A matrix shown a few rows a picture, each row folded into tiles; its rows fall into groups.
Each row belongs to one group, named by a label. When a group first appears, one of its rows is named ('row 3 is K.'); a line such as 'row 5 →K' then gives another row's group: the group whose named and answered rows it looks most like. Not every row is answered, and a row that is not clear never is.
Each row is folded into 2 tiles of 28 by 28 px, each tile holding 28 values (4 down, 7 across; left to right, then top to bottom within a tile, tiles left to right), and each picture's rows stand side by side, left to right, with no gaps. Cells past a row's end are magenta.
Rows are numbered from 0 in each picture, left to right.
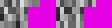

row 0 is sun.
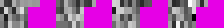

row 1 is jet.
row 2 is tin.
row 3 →sun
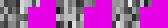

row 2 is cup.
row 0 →sun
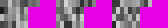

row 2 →cup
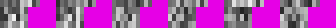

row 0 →sun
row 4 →cup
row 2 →tin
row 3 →cup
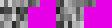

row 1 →jet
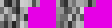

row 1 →sun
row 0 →sun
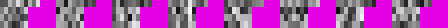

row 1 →tin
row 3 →sun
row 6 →tin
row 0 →cup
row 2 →tin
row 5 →cup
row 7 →tin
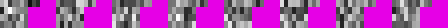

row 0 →tin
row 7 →jet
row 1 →sun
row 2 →tin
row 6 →sun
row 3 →cup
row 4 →cup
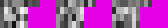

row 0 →tin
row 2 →tin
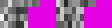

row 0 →cup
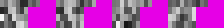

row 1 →jet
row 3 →tin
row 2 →cup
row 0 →jet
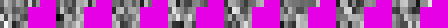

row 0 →cup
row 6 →jet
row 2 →tin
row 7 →jet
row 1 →sun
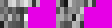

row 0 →cup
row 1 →tin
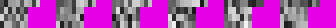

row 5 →tin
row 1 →sun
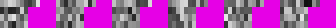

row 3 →jet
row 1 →sun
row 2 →cup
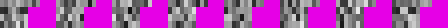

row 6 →sun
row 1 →sun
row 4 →tin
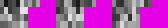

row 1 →jet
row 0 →sun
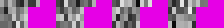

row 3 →sun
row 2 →cup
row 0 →jet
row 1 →jet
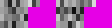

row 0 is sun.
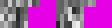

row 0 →cup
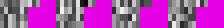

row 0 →sun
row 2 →tin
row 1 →tin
